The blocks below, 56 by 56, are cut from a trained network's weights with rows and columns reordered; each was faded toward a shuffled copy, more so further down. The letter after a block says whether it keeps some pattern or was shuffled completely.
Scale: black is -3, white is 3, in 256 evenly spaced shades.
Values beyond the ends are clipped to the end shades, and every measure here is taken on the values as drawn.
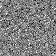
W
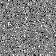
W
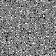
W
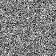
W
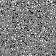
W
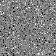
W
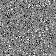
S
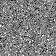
S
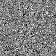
W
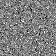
S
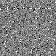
W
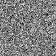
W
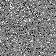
S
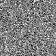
W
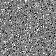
S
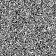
S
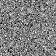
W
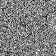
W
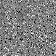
W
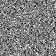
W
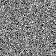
S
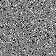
S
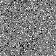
W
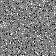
S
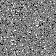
S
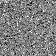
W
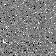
W
